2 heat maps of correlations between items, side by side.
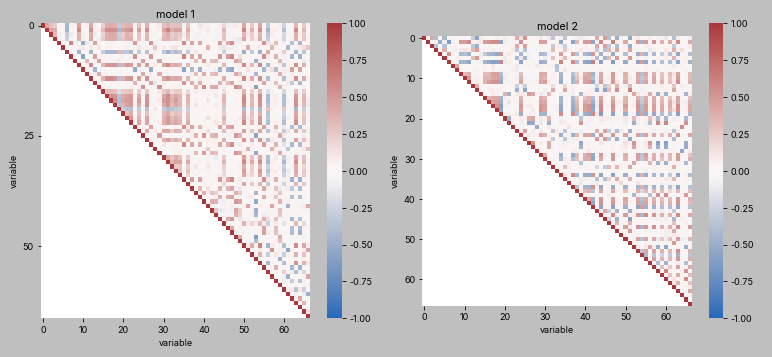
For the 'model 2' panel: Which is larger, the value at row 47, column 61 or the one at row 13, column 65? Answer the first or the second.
the first
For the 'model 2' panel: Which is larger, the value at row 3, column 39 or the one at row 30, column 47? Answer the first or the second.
the second
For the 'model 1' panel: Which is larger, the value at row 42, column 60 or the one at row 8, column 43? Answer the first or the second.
the second
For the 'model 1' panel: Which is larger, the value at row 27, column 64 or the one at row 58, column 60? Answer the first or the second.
the second
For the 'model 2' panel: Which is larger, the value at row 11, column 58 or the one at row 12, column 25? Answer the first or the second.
the first
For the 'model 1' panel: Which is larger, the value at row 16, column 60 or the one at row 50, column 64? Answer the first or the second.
the second
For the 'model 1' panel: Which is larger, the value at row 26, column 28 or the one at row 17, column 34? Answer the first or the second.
the second
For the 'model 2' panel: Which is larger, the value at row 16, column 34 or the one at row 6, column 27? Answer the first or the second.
the second
